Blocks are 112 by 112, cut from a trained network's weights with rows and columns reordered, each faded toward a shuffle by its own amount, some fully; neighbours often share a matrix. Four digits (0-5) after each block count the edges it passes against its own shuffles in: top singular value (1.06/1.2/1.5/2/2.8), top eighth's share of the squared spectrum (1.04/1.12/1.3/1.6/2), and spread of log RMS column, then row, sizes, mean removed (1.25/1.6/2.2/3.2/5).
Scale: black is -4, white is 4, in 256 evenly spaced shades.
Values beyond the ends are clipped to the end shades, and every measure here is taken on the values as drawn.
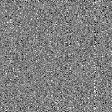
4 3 2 2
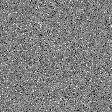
1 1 0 0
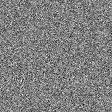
2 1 0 0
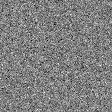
0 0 0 0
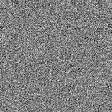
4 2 0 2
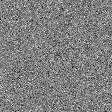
1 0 0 0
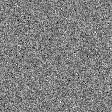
2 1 0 0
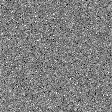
0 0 0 0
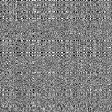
5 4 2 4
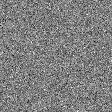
1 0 0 0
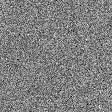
0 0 0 0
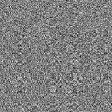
5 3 1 3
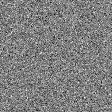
2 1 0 0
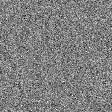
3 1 0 0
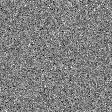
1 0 0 0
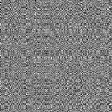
5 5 3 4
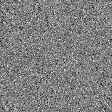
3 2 0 0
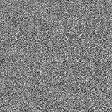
4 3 1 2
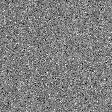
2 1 0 0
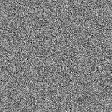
4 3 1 1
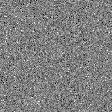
3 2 1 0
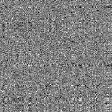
4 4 2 3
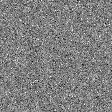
0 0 0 0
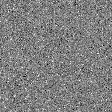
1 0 0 0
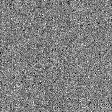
3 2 0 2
